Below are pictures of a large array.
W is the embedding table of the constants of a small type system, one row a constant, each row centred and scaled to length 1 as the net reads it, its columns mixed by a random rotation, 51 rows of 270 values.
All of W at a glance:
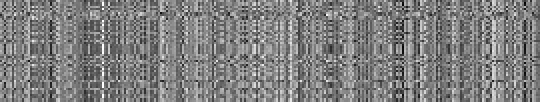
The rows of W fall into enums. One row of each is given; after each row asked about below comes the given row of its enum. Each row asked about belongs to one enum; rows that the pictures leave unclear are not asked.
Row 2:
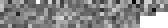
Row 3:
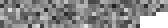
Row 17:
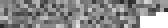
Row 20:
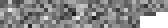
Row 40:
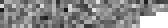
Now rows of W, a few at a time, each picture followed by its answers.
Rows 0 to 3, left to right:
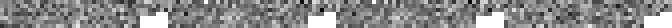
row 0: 17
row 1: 2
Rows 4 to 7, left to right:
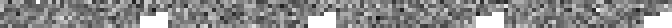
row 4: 2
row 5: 3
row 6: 40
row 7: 40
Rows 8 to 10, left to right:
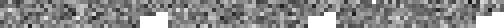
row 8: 20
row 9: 3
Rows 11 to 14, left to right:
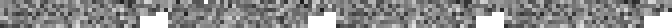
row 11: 17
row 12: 2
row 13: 17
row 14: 17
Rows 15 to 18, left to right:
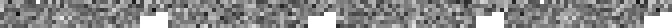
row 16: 3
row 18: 2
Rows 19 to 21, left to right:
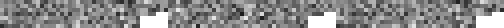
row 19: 17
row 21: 17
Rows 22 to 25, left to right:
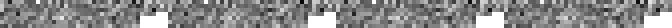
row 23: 2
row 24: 2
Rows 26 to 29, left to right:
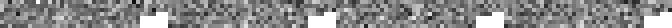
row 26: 2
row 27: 17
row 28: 20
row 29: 17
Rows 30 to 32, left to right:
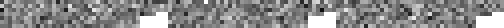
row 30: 40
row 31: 2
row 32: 20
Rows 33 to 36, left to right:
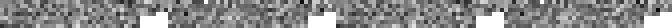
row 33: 17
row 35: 17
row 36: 2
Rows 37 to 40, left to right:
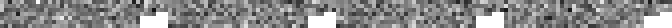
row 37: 2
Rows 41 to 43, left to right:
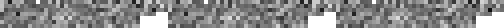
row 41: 2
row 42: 2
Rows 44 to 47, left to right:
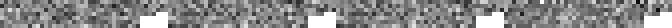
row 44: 3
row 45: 17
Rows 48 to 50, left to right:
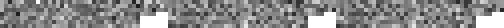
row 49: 17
